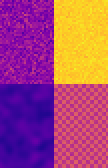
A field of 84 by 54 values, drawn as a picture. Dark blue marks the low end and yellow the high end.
The table splits into 2 rows of 2 panels. Panel 1,1: low, fine-grained. Panel 1,2: very high, fine-grained, faint in contrast. Panel 2,1: very low, blotchy, faint in contrast. Panel 2,2: middling, checkered.
